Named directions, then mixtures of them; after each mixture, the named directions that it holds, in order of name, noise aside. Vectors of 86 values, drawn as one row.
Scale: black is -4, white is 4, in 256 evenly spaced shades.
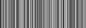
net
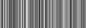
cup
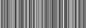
net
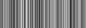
cup, net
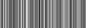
cup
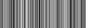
cup, net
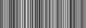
cup, net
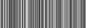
cup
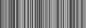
cup, net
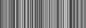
cup, net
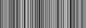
cup, net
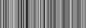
cup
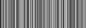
net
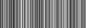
cup, net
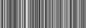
cup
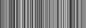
cup, net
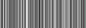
cup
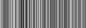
cup, net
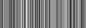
cup, net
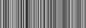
cup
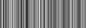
cup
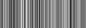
cup, net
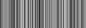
cup, net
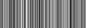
cup, net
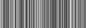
cup, net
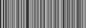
cup, net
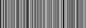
cup, net
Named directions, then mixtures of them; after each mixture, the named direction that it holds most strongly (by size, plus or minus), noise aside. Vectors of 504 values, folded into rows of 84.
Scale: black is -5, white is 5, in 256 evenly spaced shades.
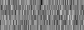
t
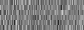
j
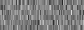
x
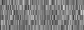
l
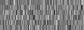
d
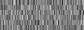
x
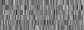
d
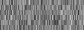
l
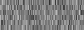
l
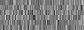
d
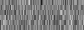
t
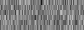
t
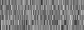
l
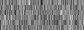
t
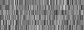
j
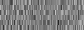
j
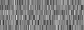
d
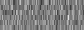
t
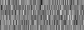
t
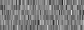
x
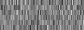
x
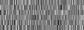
j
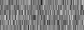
t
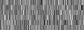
t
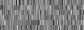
x
